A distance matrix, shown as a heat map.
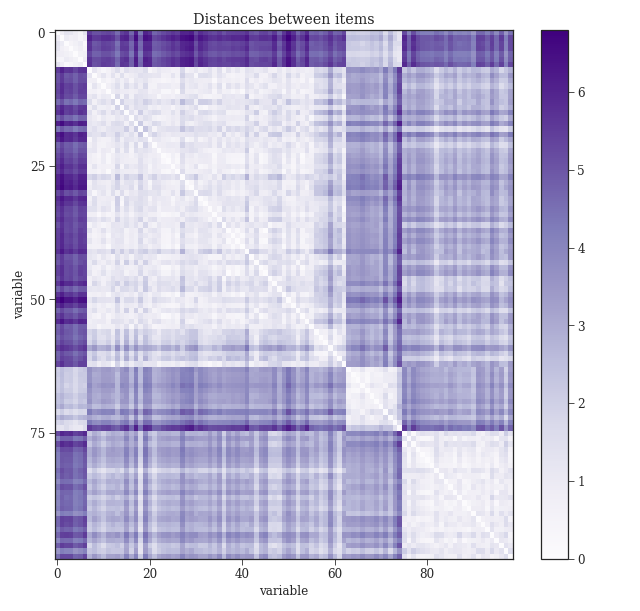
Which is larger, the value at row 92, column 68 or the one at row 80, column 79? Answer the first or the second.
the first
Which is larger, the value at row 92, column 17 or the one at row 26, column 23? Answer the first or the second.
the first
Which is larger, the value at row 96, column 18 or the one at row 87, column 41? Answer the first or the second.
the second
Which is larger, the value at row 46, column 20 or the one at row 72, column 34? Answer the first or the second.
the second
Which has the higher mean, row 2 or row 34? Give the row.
2
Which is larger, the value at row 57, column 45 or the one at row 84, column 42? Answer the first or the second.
the second
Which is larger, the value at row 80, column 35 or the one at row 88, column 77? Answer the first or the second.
the first
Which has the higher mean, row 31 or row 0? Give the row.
0
